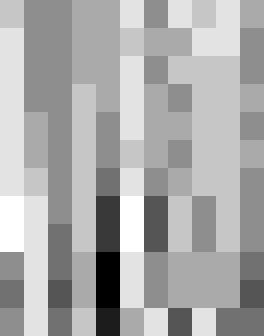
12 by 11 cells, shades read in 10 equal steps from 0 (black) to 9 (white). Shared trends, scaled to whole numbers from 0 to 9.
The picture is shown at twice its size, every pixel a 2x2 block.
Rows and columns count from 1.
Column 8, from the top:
8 6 7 5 6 5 6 7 7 6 6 3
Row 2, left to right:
8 5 5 6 6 7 6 6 8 8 5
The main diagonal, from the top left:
7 5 5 7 5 7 5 7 5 6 3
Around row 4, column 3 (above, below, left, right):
5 5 5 7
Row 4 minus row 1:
1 0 0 1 0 0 1 -3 0 -1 0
